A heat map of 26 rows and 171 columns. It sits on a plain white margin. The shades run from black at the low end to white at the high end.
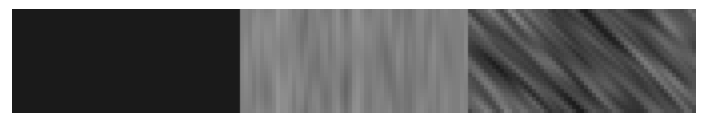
The table splits into one row of 3 panels. Panel 1,1: very low, flat. Panel 1,2: middling, streaked downward, faint in contrast. Panel 1,3: low, slanting down to the right.
